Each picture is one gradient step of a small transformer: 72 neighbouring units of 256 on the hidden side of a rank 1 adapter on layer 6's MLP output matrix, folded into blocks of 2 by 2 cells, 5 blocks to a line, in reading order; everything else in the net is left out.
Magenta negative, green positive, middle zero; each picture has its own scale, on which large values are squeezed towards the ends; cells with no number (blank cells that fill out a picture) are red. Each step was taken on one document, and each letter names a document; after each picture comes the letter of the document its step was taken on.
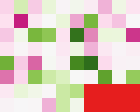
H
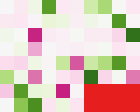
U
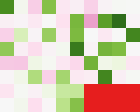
H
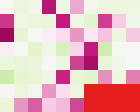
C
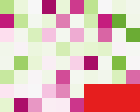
C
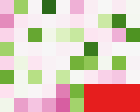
C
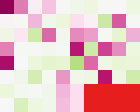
H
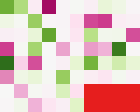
H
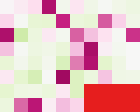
C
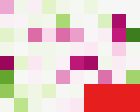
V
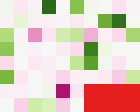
C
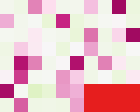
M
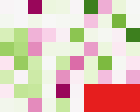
U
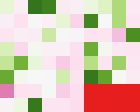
U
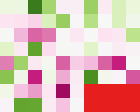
U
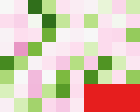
U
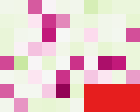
U
